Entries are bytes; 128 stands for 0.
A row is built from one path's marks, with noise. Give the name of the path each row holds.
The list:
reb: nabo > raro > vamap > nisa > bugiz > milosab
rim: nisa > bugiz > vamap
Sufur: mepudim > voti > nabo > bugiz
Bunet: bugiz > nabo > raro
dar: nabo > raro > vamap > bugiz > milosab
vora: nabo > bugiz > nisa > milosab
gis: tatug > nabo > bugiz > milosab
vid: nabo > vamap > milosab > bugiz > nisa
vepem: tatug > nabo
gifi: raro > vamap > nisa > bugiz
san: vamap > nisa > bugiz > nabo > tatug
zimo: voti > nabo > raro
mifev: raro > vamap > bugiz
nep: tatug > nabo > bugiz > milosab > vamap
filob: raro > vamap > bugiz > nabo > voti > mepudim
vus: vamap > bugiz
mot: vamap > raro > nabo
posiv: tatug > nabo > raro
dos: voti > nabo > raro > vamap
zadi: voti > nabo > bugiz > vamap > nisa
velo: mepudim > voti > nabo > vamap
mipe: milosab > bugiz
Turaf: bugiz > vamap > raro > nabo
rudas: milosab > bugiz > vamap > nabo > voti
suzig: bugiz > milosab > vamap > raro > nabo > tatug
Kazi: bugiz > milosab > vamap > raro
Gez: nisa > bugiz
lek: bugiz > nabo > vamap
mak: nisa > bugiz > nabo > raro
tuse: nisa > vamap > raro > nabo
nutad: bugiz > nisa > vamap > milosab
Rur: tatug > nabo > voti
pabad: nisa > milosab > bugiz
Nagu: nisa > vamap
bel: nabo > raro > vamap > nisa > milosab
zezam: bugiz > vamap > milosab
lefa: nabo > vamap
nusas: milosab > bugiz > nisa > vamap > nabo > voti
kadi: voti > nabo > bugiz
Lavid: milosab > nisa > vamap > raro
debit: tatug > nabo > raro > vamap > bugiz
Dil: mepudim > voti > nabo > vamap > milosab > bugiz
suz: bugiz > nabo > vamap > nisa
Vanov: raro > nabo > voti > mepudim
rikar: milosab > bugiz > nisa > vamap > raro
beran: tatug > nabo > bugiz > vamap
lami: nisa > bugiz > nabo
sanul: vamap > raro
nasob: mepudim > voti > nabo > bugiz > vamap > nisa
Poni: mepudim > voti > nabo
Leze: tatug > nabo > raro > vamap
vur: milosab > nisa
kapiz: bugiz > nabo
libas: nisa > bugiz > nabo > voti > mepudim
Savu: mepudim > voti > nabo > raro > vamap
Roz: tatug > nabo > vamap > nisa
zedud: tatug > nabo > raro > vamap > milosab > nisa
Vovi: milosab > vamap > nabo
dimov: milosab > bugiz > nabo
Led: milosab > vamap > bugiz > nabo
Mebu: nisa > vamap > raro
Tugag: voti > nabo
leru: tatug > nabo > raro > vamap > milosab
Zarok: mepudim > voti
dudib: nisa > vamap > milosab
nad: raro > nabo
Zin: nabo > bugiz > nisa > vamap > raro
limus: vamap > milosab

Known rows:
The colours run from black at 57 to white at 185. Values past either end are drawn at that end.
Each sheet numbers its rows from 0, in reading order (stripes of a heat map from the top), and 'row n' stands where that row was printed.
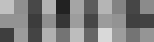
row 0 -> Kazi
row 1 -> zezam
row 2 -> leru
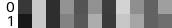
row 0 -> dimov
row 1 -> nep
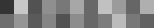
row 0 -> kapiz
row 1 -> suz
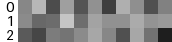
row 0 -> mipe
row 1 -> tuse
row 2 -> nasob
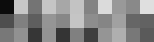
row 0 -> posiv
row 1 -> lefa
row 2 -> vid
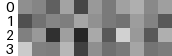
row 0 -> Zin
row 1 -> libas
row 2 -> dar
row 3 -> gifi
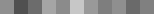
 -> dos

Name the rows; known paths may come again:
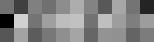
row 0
nasob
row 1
vepem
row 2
kadi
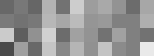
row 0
mot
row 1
zimo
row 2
Mebu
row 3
nad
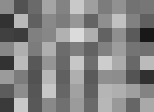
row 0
dos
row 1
san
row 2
velo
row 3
Gez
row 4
debit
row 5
limus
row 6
zedud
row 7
kapiz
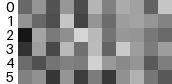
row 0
Turaf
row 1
bel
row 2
Rur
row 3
leru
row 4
filob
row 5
vid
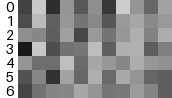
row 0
dimov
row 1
lami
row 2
Zin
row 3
beran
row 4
tuse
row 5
Vovi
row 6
libas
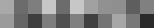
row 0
sanul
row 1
nusas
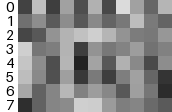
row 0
suzig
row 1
suz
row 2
Vanov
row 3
gifi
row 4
Kazi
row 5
nutad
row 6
Nagu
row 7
Poni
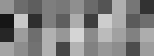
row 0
zadi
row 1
nep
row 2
Leze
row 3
mifev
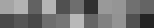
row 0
pabad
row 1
Dil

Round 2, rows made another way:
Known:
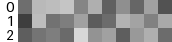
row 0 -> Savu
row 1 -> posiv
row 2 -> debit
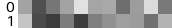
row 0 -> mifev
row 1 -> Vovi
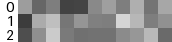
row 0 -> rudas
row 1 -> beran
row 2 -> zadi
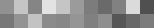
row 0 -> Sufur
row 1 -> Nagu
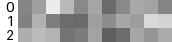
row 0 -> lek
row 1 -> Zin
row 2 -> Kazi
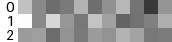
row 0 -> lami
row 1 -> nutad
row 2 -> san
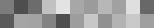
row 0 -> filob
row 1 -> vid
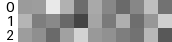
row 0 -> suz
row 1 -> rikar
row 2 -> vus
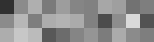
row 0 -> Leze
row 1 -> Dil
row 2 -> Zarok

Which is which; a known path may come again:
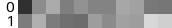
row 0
Leze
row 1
Zin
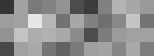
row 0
zimo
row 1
suz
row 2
Bunet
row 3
Roz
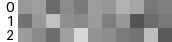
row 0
san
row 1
Nagu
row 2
vus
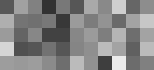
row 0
Rur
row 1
Lavid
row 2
rudas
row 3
Led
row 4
suzig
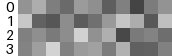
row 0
Mebu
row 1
dimov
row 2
pabad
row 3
rim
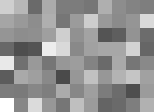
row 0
Poni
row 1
vora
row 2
Gez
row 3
Vanov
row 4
Turaf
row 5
vid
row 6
leru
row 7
nutad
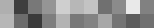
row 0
gifi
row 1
mot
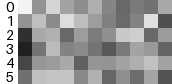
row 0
zezam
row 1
Sufur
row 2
nep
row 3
dos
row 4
lefa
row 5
Savu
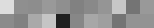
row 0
kapiz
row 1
vur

